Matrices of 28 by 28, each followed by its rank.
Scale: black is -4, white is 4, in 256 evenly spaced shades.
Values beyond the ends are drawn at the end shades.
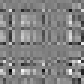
two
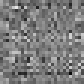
five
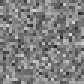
full rank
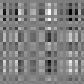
one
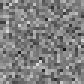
full rank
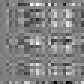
two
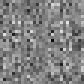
five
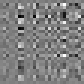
two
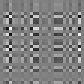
one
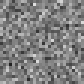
full rank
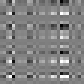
one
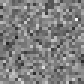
full rank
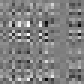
two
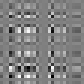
one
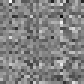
five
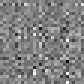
five
